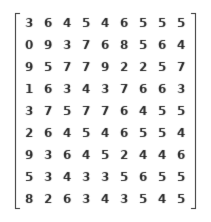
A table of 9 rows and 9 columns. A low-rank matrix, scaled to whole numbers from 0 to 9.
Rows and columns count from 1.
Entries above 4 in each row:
6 6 7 4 7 5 4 5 4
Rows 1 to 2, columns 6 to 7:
6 5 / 8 5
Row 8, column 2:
3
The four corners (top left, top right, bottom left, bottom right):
3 5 8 5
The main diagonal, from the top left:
3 9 7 4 7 6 4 5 5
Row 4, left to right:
1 6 3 4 3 7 6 6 3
